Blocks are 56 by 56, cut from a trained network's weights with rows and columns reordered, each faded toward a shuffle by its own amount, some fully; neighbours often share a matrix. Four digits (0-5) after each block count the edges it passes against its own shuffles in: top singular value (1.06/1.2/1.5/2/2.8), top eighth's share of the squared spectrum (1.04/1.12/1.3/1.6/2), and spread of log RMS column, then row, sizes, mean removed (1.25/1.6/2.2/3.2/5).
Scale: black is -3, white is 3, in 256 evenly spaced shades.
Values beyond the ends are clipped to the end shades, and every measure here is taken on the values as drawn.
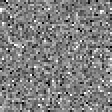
0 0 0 0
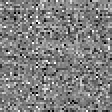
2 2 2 0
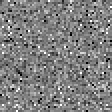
0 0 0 0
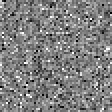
0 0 0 0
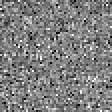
1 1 0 0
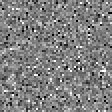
0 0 0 0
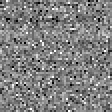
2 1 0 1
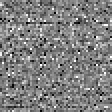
2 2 1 1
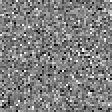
0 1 1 0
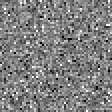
0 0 0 0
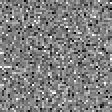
0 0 0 0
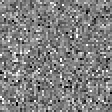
2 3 1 1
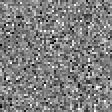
1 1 0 0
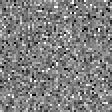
0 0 0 0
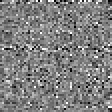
3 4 2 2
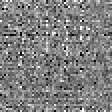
2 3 2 2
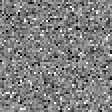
0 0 0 0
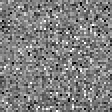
0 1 1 0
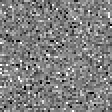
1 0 0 0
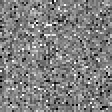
1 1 0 0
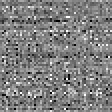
3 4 3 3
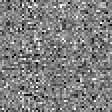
2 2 2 1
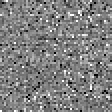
1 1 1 0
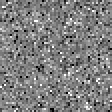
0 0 1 0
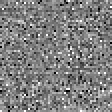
2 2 1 1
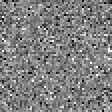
1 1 1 0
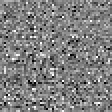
1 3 2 2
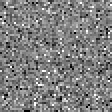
1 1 0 0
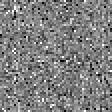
1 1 0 1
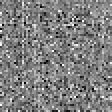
2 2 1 2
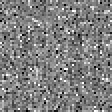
1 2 0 0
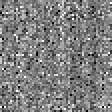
2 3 1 2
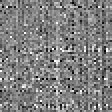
3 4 2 3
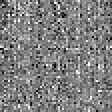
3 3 2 2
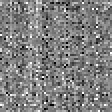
2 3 2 2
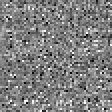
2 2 2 1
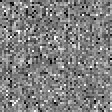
2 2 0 1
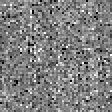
2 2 1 1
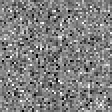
1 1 0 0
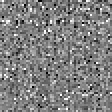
2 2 0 2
